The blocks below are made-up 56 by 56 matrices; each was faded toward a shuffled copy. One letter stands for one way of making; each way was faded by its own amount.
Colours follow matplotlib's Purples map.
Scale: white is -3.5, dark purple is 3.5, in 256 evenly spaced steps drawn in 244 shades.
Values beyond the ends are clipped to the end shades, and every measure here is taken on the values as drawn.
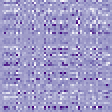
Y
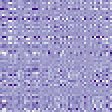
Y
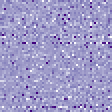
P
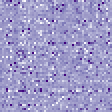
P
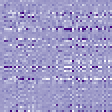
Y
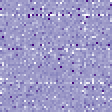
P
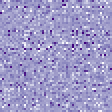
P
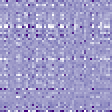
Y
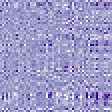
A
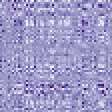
A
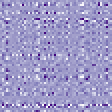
Y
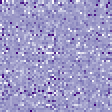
P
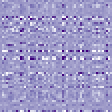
Y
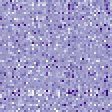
P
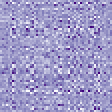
A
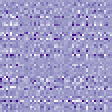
Y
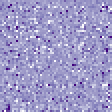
P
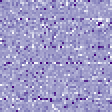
P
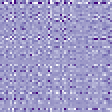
Y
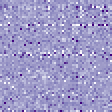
P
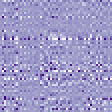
Y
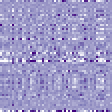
Y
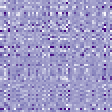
Y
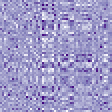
A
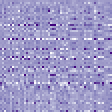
Y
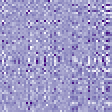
A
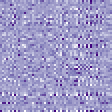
A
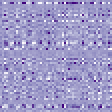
Y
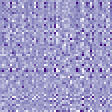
A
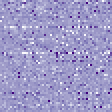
P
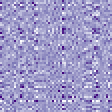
A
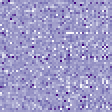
P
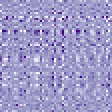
Y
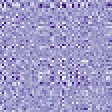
A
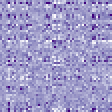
A
